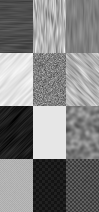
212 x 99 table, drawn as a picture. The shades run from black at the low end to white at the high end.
The table splits into 4 rows of 3 panels. Panel 1,1: low, streaked across, faint in contrast. Panel 1,2: high, streaked downward. Panel 1,3: middling, streaked downward, faint in contrast. Panel 2,1: very high, slanting up to the right, faint in contrast. Panel 2,2: middling, fine-grained. Panel 2,3: high, slanting down to the right. Panel 3,1: very low, slanting up to the right, faint in contrast. Panel 3,2: very high, flat. Panel 3,3: middling, blotchy. Panel 4,1: high, checkered, faint in contrast. Panel 4,2: very low, checkered, faint in contrast. Panel 4,3: low, checkered.
